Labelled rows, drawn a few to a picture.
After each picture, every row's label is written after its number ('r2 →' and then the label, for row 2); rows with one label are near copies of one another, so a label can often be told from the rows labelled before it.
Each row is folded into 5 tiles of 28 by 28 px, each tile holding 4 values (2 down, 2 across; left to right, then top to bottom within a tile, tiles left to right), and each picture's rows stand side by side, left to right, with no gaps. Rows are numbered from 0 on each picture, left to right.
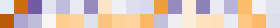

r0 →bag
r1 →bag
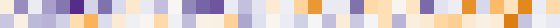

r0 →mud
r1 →mud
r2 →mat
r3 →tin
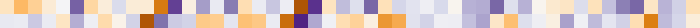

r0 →mat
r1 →bag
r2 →bag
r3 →mud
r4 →mud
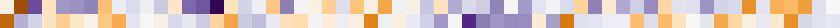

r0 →bag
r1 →mud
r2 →tin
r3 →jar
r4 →bag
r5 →tin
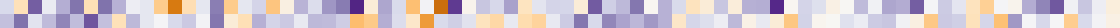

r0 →jar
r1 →mat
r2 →mud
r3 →bag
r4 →jar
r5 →mud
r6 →mud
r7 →mud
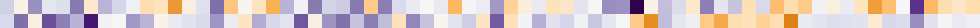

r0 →jar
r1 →mat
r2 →jar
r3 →mat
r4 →mud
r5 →tin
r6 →mat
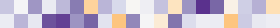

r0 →jar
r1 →mud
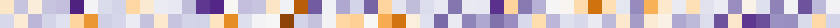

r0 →mud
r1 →mud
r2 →bag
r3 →jar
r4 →mat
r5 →jar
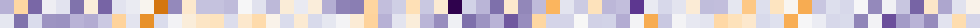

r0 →jar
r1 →bag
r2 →mud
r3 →jar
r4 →mud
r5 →tin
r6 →jar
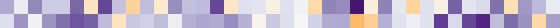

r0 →jar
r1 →jar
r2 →mud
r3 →jar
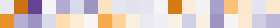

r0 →bag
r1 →mat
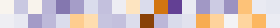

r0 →mud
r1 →bag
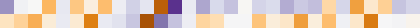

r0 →tin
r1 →bag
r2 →tin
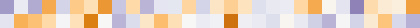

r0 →tin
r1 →tin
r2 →mat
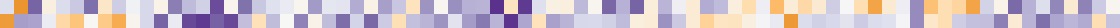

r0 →bag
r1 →jar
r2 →jar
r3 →jar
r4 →mud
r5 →tin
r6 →mat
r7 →jar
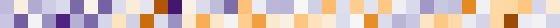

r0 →jar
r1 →bag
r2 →tin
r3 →tin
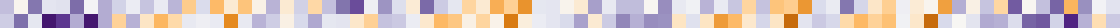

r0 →jar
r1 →tin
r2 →mud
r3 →tin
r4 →jar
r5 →tin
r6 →tin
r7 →jar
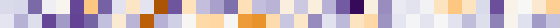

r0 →jar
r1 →bag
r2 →mud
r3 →mat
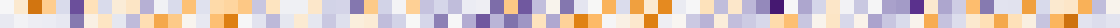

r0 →mat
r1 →tin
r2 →mud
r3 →jar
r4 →tin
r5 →mud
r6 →mud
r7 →tin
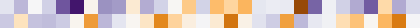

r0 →mud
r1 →tin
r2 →bag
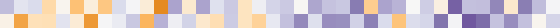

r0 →tin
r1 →bag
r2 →jar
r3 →jar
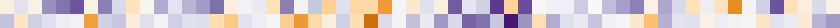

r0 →mud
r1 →mud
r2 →tin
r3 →jar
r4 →mud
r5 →mat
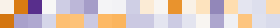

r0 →bag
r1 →mat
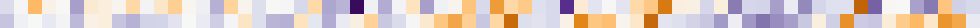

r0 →mat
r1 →mat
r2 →mud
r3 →tin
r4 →tin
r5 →jar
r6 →bag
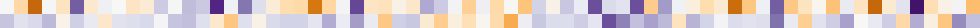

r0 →mat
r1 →mud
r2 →mat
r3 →tin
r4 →jar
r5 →mat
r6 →mat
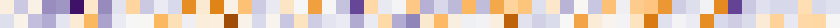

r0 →mud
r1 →tin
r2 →mat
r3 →tin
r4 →tin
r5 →bag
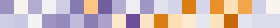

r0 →jar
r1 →tin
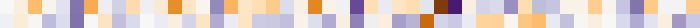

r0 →mat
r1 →mat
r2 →mat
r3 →bag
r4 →mat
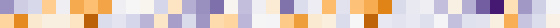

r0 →tin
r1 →mud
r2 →tin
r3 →mud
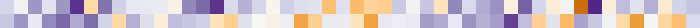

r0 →jar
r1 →mud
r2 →tin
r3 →jar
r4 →bag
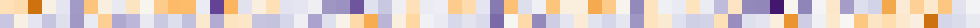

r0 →mat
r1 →mat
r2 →mud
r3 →mat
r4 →mat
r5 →mud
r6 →tin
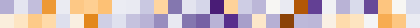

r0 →tin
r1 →jar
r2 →bag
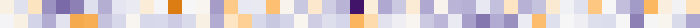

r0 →mud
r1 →mat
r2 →mud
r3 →jar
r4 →mat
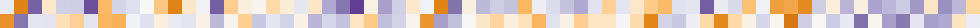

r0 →bag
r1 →mat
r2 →mud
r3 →bag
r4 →tin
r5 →tin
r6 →jar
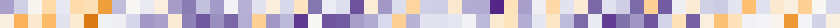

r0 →tin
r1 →jar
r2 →jar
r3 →mud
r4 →jar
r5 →tin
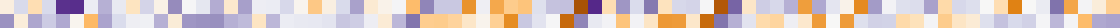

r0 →mud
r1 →jar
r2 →mat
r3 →tin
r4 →bag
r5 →bag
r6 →bag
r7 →mat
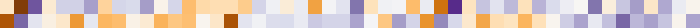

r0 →bag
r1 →tin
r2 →mat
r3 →bag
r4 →jar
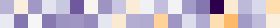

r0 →jar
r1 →mud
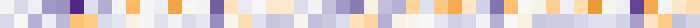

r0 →mud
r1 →mat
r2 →mud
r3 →mat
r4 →mat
